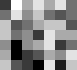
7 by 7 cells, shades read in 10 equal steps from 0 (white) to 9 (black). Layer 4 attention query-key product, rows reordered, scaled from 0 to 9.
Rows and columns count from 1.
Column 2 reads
0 1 6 5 9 9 6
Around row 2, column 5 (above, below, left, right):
3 2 2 6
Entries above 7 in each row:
0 0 0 0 1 1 2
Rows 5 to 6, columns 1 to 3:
4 9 4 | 3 9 7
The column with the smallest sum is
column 5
